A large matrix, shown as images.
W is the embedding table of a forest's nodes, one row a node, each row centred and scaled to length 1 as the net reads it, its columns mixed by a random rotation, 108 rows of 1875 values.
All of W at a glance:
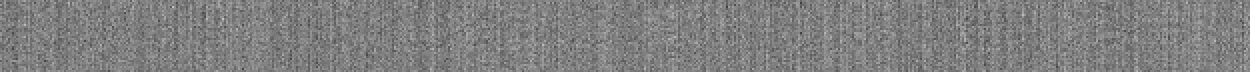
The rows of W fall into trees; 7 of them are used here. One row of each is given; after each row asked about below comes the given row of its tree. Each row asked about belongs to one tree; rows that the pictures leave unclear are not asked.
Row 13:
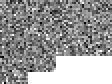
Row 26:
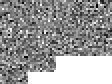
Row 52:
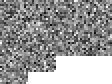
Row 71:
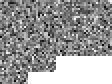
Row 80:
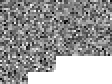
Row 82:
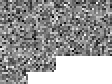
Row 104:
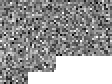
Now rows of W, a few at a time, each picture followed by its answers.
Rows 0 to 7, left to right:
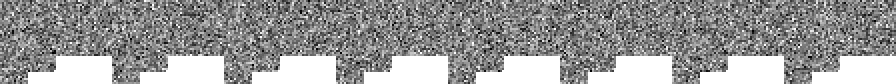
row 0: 71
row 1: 26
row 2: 104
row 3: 80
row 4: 71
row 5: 80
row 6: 71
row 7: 26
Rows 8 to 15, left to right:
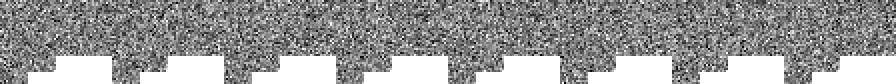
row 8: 13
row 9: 80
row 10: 26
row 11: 26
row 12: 26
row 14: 82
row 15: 104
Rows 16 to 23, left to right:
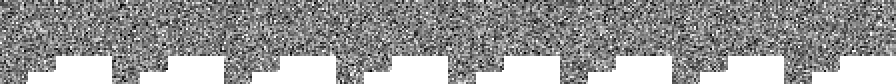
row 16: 52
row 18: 52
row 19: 13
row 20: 82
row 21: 52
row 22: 52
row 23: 26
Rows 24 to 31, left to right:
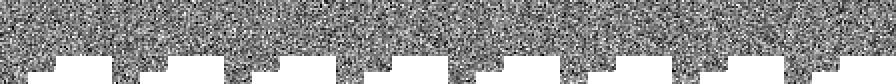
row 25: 13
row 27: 82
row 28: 26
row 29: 82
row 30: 82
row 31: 104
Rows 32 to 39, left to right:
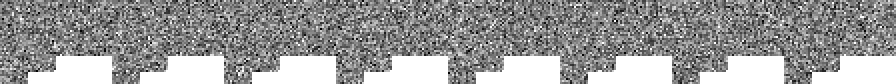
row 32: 71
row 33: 104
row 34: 13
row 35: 52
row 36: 104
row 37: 104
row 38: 26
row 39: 71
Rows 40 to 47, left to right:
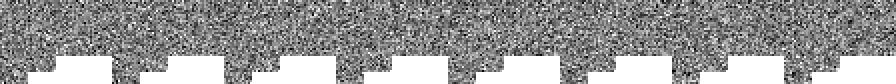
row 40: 13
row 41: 13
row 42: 52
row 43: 82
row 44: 52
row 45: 26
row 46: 82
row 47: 80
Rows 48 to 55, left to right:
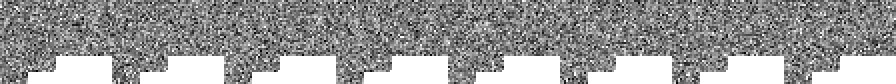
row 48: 71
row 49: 13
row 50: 71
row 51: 71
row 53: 13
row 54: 13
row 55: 104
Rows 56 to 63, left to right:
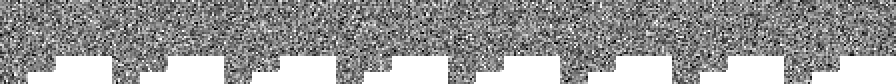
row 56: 13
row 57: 13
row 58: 52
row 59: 52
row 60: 52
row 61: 26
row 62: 26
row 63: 82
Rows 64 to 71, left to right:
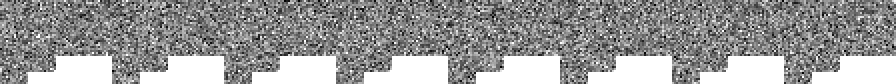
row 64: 26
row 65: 82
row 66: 104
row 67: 104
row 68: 52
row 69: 52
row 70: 80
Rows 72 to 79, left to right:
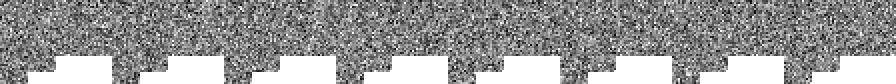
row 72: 26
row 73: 71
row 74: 71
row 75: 104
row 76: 82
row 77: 71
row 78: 13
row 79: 52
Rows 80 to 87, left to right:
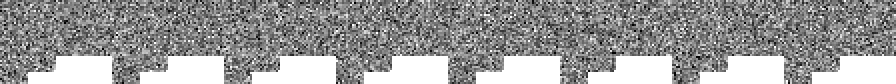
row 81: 104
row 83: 13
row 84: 104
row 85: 71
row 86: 26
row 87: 13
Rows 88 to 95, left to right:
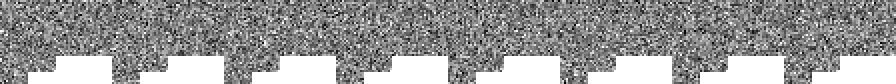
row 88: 13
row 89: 82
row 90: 104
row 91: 80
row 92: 80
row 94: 71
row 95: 52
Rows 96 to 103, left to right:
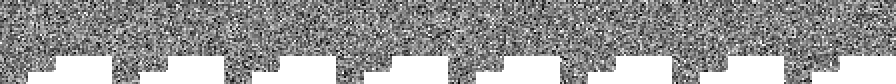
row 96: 52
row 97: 82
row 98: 26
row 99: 80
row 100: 104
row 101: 13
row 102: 13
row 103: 26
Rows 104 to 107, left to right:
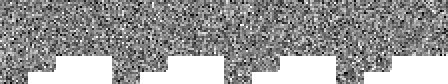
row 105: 26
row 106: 13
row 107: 80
